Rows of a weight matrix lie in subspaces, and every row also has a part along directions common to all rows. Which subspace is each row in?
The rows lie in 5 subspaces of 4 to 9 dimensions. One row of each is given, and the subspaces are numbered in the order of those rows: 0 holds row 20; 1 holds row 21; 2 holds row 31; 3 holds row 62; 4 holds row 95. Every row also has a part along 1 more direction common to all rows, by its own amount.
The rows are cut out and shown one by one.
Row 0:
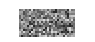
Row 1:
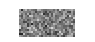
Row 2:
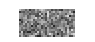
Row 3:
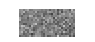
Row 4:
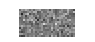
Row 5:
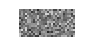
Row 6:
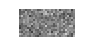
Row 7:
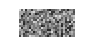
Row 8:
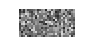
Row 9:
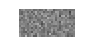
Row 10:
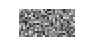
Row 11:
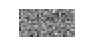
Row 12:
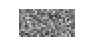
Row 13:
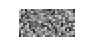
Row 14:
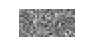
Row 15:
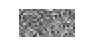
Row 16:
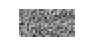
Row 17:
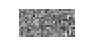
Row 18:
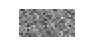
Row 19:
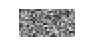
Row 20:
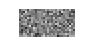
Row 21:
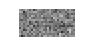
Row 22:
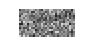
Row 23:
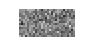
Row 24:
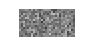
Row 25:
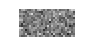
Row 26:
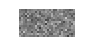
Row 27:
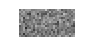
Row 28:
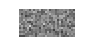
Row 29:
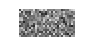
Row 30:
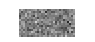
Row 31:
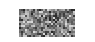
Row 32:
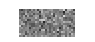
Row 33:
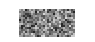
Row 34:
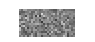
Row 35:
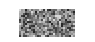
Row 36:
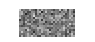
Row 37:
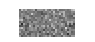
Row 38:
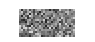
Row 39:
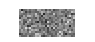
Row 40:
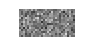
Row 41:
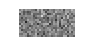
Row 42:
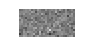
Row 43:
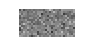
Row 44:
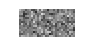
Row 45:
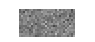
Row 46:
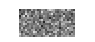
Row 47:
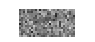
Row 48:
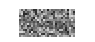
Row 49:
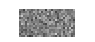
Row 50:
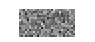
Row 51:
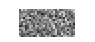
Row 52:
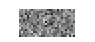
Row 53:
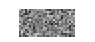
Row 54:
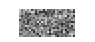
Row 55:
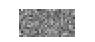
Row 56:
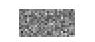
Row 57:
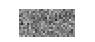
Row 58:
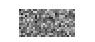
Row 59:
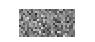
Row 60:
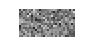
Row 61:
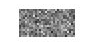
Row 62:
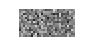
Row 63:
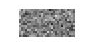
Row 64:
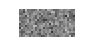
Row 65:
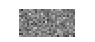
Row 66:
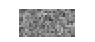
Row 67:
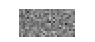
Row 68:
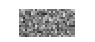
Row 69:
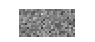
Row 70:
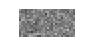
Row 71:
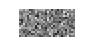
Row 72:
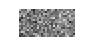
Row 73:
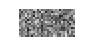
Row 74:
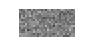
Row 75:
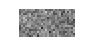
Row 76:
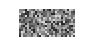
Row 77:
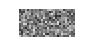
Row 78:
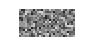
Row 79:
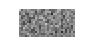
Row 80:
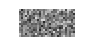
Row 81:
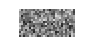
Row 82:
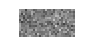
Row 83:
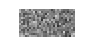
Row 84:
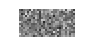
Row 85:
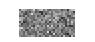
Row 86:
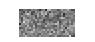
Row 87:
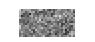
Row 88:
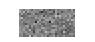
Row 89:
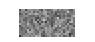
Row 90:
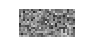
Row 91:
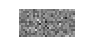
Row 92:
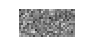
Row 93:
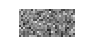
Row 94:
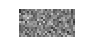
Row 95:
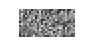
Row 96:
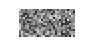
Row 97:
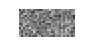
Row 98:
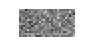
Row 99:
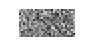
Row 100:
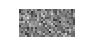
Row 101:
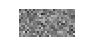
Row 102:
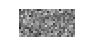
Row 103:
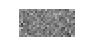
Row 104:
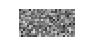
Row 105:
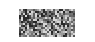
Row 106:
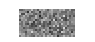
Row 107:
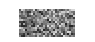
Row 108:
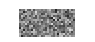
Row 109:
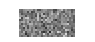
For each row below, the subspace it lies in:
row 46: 4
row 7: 3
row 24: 3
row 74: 2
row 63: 3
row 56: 0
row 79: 4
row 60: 0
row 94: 3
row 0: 1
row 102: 0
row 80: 4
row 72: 2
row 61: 1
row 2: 0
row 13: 2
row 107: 2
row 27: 2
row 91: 0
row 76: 3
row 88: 0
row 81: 4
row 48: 1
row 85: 2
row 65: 0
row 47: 1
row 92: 4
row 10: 1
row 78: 2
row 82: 3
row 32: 4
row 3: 0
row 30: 1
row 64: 1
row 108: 1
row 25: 2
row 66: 2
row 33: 0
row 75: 3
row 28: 1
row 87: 0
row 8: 4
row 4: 1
